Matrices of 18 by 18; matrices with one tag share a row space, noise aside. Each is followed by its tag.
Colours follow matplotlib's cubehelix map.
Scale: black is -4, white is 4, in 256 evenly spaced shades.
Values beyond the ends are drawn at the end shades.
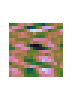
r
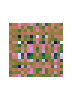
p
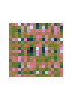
p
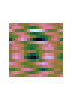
r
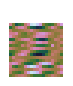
r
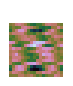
r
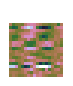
r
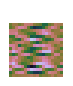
r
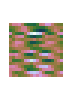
r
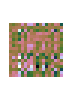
p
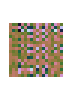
p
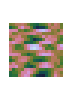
r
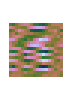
r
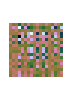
p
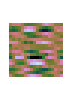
r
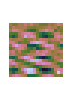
r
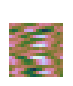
r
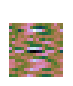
r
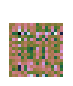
p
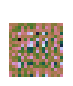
p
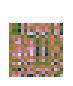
p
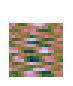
r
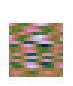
r
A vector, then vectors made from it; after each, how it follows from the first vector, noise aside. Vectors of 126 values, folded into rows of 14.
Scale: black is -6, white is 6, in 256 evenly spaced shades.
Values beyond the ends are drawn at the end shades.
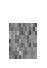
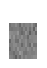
shrunk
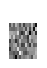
scaled up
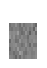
shrunk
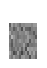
wrapped around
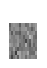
wrapped around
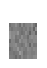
shrunk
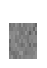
shrunk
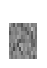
wrapped around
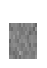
shrunk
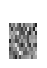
scaled up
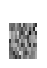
scaled up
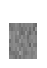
shrunk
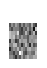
scaled up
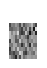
scaled up
